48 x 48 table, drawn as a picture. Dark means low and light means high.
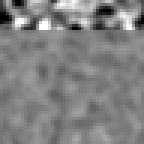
Histogram: heavy tails on both sides. Mirror symmetry: none. Grain: blotchy. Seam: horizontal, 20% of the way down, the bottom part calmer.
